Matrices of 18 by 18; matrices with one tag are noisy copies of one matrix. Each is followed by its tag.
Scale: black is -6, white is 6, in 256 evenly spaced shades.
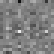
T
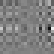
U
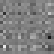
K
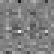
T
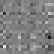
K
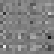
K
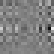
U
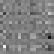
K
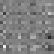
K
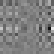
U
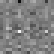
T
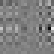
U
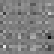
K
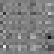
K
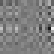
U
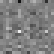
T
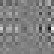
U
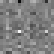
T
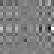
U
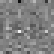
T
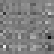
K
